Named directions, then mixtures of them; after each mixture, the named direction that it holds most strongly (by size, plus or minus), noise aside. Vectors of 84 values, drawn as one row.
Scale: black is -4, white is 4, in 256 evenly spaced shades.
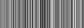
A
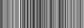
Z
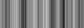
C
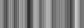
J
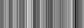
J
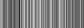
Z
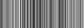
Z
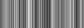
J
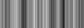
C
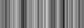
C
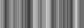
J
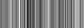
Z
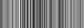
Z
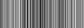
Z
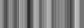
J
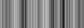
C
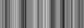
C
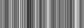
J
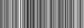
Z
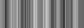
C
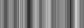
J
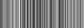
Z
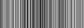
Z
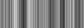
C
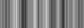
C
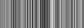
A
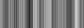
J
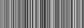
A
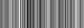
Z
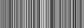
A
